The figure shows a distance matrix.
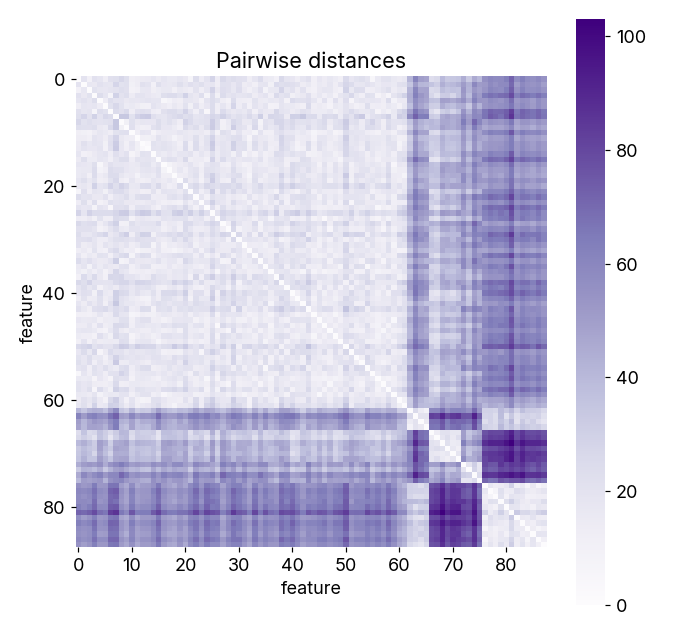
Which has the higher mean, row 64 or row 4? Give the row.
64
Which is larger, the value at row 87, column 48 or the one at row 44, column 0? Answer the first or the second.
the first
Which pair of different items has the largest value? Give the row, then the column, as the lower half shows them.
81, 68
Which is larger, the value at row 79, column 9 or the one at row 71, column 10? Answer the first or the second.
the first
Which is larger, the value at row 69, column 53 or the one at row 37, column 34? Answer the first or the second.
the first
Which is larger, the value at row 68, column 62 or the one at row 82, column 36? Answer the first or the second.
the first
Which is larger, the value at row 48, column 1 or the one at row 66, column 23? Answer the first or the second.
the second
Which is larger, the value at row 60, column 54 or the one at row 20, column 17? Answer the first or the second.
the first
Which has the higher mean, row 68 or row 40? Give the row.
68
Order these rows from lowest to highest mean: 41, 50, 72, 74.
41, 50, 72, 74
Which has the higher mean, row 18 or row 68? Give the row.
68
